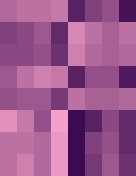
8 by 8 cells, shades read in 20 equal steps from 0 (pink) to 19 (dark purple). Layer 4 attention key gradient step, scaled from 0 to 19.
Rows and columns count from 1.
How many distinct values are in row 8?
8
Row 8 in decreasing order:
19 14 13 9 7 6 4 1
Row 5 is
10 9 9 13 6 8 8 7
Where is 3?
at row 2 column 5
